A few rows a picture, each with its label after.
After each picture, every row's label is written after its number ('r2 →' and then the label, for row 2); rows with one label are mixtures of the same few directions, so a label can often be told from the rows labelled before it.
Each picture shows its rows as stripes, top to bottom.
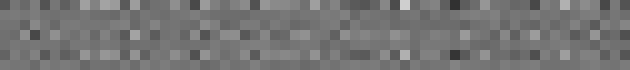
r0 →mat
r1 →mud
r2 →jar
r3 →jar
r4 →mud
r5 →mat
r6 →mat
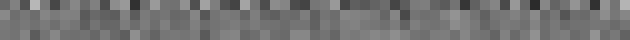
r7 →jar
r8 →mat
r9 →mat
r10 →jar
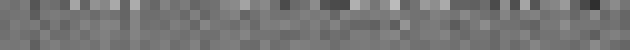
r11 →mud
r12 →jar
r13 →mat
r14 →mud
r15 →jar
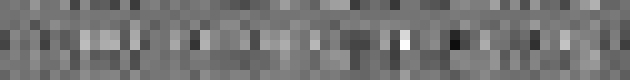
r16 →mud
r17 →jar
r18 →jar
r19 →mat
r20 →mat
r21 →mud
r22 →mud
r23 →mat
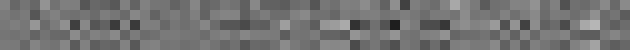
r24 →mat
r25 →jar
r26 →mud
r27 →mud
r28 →mud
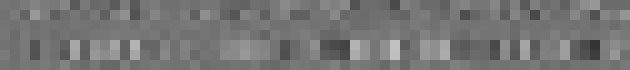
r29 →mud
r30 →jar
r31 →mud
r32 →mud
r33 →mud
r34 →mud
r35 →mat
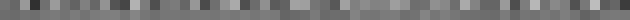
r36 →jar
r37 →mud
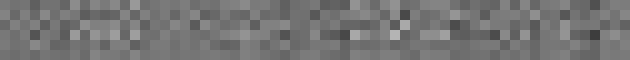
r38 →mud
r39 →mat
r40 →mat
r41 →mud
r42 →jar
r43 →mud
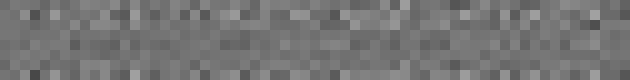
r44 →mat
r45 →jar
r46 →mud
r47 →mud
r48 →mud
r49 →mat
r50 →mat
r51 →jar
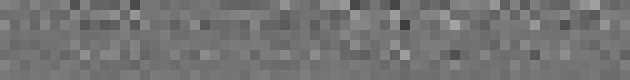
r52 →mud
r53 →mud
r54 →mat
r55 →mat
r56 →mud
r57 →mat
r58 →mat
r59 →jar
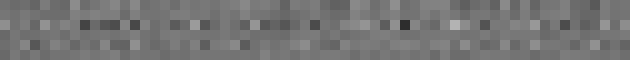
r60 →mud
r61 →mud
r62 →mat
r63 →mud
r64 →jar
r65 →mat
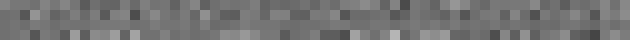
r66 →mat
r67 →jar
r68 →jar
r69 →mud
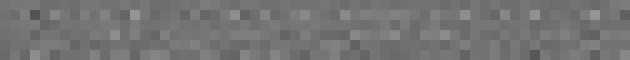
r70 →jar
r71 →jar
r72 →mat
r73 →mud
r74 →mud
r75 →jar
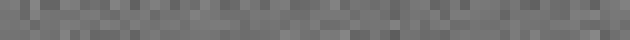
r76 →jar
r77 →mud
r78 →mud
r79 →mud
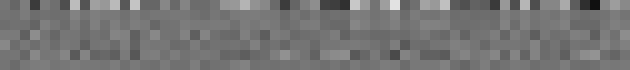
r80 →mud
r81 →mud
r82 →mud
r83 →jar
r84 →mat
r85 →mud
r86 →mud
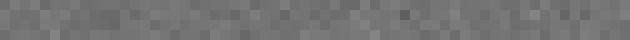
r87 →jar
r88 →mat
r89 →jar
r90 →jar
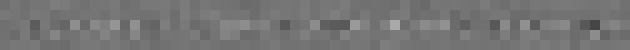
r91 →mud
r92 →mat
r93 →mud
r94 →jar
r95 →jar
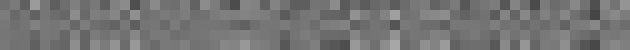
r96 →jar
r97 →mud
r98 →mud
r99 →mud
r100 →mud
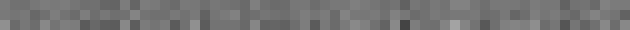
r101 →mat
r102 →jar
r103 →mat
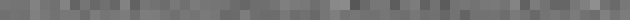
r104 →mud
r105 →jar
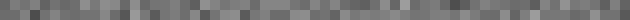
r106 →mat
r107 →jar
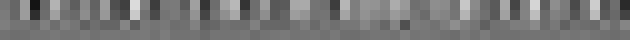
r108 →jar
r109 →jar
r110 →mat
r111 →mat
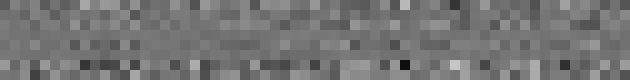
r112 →mat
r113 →jar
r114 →mud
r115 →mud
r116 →mud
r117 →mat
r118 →mat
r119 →jar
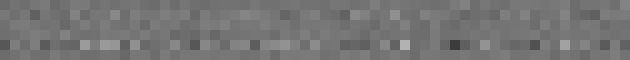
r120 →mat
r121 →mud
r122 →mat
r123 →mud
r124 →mat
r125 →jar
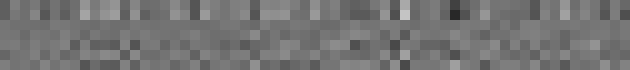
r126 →mat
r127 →mat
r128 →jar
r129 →mat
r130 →mud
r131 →mat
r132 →mat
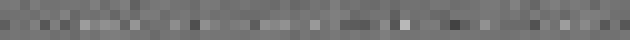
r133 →jar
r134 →mud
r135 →mat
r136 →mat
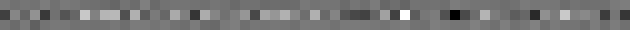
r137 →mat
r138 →mat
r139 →jar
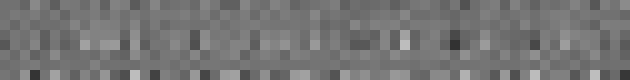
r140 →jar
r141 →mat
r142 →mud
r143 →mat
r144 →mat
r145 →jar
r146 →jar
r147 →jar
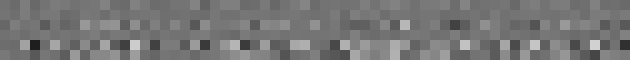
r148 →jar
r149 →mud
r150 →mat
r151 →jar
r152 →jar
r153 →mud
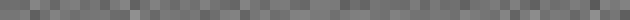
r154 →jar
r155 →jar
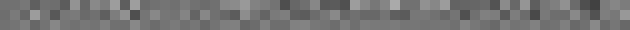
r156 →mud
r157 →jar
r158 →jar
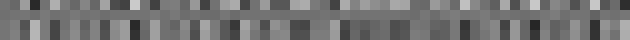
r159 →jar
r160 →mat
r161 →jar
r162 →jar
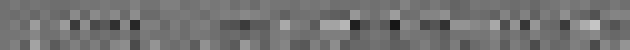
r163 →mat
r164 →mud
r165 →mud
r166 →mud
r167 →jar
